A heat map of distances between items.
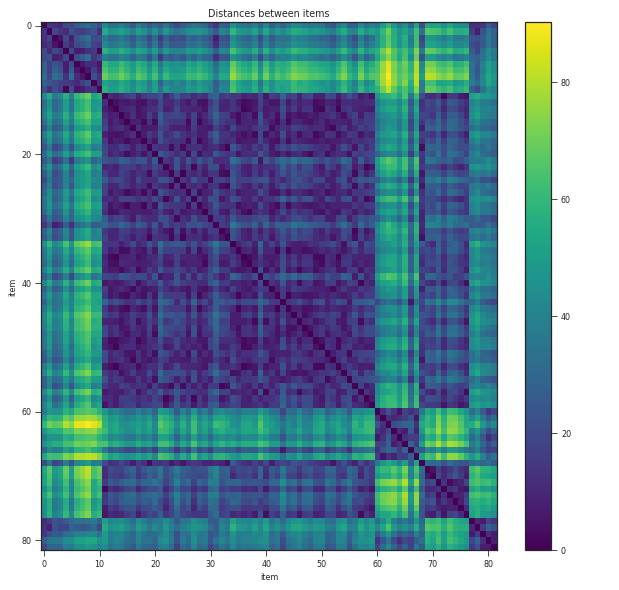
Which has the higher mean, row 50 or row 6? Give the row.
6
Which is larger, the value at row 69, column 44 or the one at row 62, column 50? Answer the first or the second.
the second
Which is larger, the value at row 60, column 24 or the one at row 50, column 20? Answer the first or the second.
the first
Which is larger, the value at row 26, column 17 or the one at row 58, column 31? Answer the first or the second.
the second
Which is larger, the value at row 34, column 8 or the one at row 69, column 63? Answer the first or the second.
the first
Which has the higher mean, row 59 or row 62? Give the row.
62
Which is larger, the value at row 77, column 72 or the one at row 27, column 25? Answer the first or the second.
the first
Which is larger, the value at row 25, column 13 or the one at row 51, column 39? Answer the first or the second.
the second
